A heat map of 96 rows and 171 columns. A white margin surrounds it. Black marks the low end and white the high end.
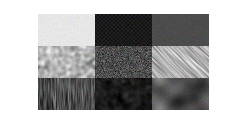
It is made of 3 by 3 panels. Panel 1,1: very high, flat. Panel 1,2: very low, checkered, faint in contrast. Panel 1,3: low, flat. Panel 2,1: high, blotchy. Panel 2,2: low, fine-grained. Panel 2,3: high, slanting down to the right. Panel 3,1: low, streaked downward. Panel 3,2: very low, blotchy, faint in contrast. Panel 3,3: low, smooth.
